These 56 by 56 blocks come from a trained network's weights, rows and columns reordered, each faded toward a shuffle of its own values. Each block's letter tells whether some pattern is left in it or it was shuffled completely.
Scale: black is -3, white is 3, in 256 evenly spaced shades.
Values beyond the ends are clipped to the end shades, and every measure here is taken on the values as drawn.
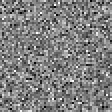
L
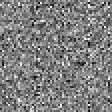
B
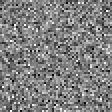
L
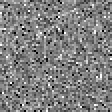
L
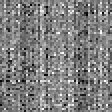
B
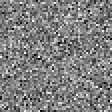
L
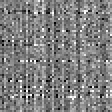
B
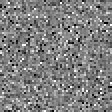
L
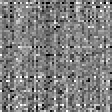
B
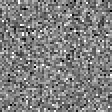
L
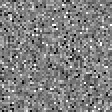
L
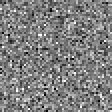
L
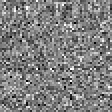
B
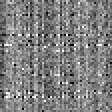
B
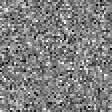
L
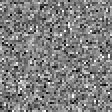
L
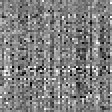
B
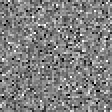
L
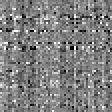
B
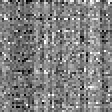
B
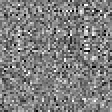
B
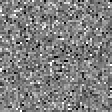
L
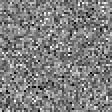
L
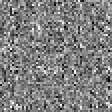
B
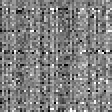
B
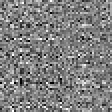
B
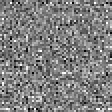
B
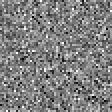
L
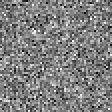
L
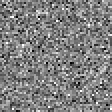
L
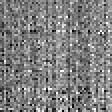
B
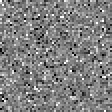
L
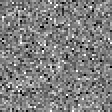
L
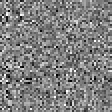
B
